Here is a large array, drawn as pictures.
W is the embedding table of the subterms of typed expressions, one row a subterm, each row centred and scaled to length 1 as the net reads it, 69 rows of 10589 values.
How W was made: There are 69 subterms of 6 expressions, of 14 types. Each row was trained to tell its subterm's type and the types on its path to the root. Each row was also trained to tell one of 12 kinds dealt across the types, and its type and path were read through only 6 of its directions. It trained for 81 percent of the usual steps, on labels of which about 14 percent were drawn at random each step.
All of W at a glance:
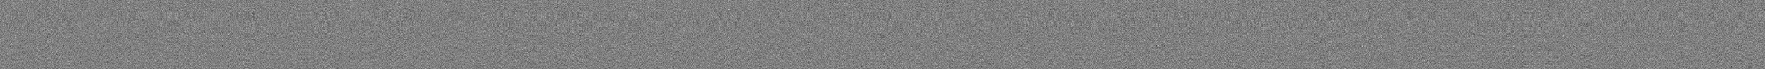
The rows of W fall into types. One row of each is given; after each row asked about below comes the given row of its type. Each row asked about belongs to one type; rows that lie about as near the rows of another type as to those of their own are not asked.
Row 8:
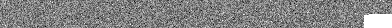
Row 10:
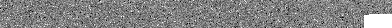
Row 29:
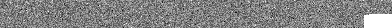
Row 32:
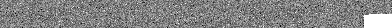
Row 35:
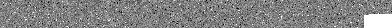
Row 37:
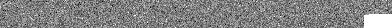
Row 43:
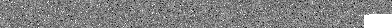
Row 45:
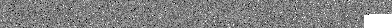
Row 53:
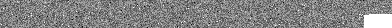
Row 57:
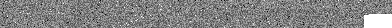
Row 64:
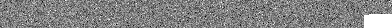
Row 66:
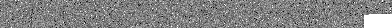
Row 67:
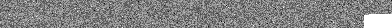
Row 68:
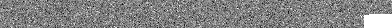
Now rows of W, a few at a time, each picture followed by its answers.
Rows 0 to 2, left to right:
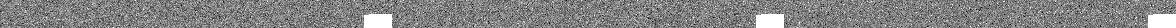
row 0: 67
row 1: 53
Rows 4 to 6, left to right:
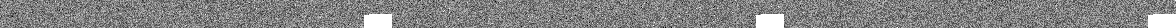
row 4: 29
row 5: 64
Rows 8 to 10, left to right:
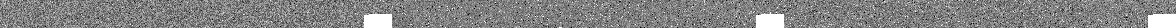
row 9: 37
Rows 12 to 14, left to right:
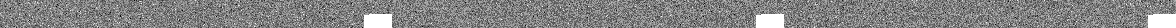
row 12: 8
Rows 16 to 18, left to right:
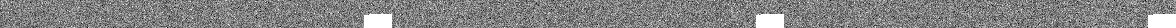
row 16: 8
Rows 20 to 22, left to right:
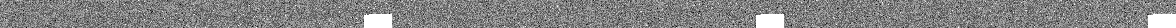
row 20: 66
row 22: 10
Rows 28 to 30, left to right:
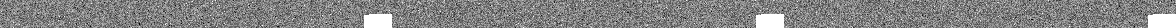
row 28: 32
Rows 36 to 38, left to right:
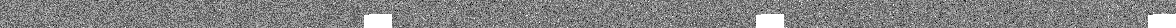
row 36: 67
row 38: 10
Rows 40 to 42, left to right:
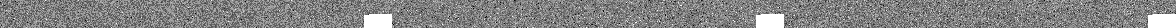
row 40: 66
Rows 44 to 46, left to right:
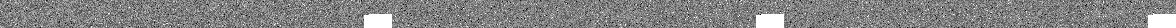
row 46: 53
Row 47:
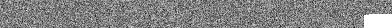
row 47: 29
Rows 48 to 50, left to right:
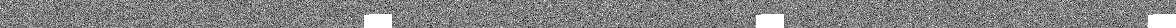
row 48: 29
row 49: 37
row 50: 8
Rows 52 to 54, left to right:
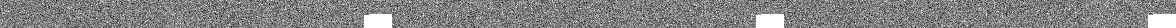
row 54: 10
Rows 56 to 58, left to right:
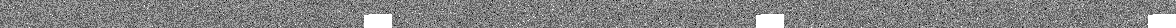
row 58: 32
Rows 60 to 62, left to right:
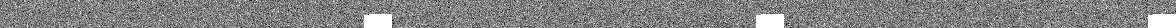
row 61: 8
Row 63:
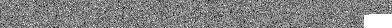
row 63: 67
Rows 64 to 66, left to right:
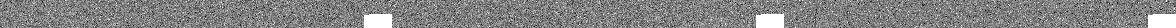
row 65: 10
